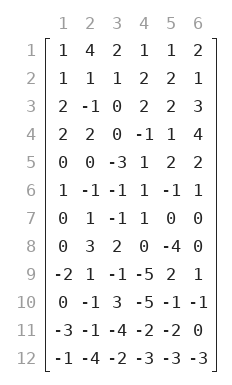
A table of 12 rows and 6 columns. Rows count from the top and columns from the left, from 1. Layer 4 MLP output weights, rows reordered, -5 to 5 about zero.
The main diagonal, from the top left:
1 1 0 -1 2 1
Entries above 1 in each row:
3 2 4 3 2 0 0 2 1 1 0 0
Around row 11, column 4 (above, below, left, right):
-5 -3 -4 -2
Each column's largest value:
2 4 3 2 2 4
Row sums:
11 8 8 8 2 0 1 1 -4 -5 -12 -16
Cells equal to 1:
16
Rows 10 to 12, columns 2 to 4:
-1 3 -5 / -1 -4 -2 / -4 -2 -3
